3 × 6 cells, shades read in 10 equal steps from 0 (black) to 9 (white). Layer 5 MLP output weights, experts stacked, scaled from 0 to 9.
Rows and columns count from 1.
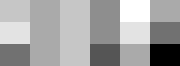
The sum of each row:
40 38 26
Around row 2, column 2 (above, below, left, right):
6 6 8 7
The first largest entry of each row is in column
5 1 3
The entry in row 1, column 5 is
9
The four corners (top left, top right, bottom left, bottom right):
7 6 4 0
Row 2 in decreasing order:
8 8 7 6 5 4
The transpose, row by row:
7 8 4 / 6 6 6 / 7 7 7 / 5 5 3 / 9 8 6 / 6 4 0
